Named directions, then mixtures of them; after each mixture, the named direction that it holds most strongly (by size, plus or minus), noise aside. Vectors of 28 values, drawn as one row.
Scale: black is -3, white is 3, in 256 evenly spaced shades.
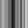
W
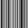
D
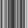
W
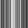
W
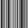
D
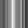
W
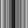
W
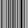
D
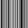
D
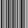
D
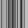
W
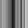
W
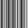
D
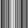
D
